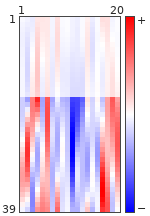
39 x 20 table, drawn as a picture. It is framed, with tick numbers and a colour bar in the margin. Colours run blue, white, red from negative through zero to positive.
A horizontal seam about 40% of the way down splits the table, and the top part is calmer. The centre is the ninth with the lowest average. There is no overall slope. Streaks run downward. The top middle is the smoothest part.
